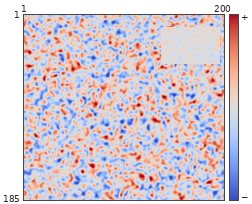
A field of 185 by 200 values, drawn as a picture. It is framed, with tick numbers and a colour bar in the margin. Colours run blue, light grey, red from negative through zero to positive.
Mirror symmetry: none. Slope: none. Odd patch: calmer, in the top right. Odd rows or columns: none. Calmest part: top right. Grain: blotchy. Stripes: none.
